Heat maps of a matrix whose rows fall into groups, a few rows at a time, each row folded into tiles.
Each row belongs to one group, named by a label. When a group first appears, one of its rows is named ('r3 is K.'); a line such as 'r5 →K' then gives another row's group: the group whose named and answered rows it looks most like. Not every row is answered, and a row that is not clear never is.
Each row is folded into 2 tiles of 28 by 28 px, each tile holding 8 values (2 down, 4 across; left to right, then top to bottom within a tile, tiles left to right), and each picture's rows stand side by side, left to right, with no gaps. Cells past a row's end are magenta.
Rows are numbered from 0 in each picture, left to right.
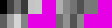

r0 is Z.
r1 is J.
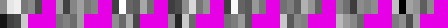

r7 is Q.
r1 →Q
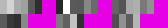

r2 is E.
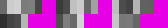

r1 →E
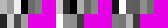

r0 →J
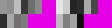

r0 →J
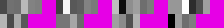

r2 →Q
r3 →J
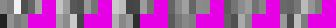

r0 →J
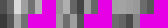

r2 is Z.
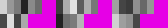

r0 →J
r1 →Z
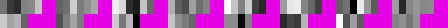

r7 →Q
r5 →Z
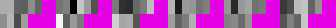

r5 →E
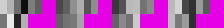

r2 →E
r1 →E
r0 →J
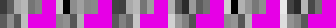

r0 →E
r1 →Q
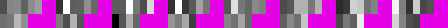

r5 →E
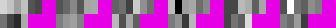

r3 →Q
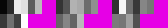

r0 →E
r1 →E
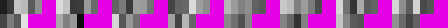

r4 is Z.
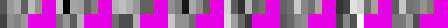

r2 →Z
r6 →E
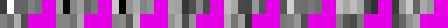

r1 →Q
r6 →Z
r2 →Q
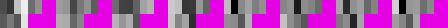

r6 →Q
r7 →Q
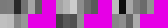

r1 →Z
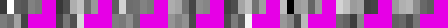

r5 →Q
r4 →E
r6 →Z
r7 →Z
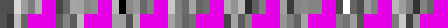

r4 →J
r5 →Q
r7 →J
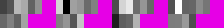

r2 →Z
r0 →E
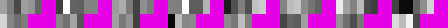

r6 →Z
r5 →Z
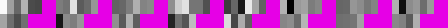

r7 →Q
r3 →Z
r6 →E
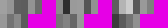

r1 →Q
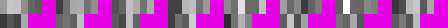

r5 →J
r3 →E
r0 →Z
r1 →E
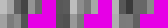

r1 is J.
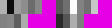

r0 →Q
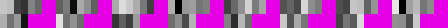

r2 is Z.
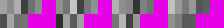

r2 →J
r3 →Z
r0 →J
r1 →J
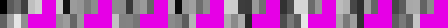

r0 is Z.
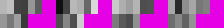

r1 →E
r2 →Z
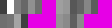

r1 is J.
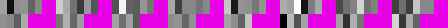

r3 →Q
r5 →J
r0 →Q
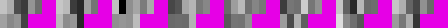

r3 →E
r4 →Z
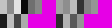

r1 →J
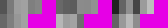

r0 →E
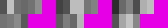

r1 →E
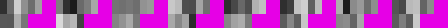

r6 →Q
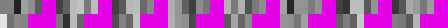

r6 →E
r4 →J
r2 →E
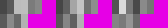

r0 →E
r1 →E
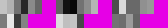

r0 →J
